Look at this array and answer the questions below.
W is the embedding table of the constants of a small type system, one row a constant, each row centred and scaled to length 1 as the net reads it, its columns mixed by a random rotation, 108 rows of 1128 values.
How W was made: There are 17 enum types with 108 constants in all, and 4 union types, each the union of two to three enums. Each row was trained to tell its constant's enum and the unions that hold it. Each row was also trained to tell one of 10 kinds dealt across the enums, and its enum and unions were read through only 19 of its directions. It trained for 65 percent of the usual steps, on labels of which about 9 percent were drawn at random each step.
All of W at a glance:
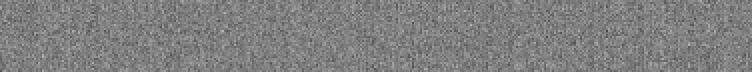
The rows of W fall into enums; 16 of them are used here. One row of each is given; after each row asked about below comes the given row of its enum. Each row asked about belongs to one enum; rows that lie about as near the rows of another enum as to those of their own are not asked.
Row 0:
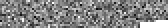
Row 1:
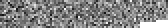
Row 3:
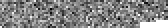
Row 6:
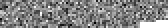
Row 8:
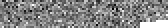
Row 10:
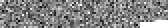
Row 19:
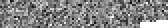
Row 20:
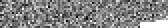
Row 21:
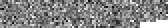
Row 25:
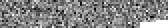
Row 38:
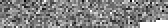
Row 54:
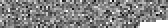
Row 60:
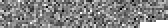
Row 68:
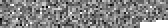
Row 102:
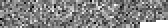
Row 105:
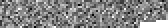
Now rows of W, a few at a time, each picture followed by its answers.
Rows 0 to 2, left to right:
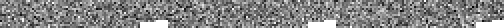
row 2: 68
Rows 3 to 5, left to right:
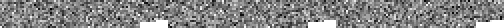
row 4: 25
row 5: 60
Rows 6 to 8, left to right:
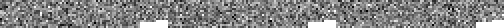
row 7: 0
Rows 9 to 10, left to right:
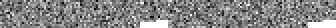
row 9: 1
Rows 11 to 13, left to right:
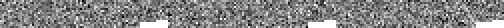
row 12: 0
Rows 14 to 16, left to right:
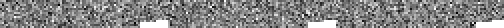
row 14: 6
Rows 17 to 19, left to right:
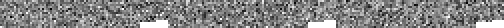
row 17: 68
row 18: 8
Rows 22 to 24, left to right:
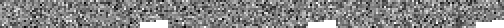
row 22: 105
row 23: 10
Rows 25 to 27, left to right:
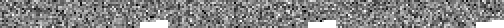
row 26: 6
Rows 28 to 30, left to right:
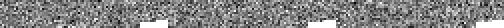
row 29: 54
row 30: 19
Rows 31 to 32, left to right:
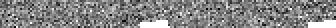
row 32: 68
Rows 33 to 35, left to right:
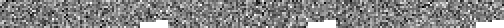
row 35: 1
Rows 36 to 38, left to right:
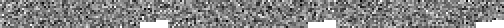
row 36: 20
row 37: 20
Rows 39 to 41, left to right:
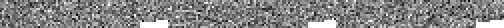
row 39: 20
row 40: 38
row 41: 60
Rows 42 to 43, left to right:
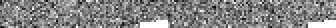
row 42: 25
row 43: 0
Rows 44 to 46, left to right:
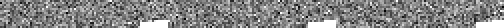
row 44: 54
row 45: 54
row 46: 19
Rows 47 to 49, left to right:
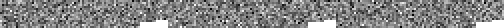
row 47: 60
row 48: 105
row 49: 8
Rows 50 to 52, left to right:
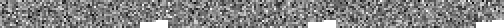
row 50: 8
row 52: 38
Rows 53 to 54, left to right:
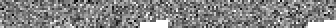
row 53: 21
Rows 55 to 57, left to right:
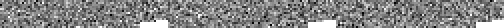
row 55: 25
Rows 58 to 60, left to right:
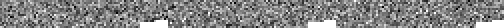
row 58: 68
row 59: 6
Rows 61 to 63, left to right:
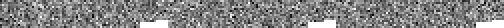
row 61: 102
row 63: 8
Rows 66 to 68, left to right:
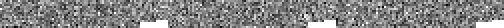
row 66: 0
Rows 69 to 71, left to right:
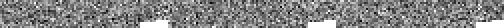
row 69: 19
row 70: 21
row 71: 105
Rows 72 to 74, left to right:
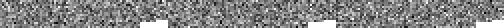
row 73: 8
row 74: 6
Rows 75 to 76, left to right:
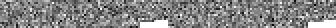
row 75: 21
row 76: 102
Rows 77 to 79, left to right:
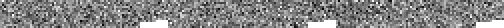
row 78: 105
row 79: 60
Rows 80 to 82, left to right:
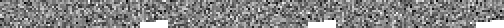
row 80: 102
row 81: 60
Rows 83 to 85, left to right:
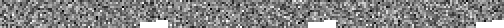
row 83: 60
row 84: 105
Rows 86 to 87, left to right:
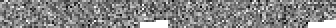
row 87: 102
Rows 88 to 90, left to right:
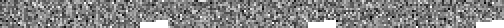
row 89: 20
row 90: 8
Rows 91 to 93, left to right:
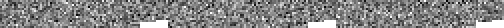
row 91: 38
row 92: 25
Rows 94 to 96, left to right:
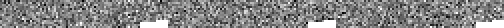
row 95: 102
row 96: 1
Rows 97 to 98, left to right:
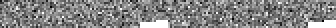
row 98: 0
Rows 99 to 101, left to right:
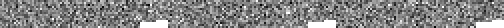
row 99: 102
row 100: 0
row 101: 38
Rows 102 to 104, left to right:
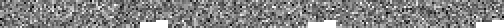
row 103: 6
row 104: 68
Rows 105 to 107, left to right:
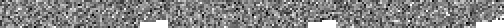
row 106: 68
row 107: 6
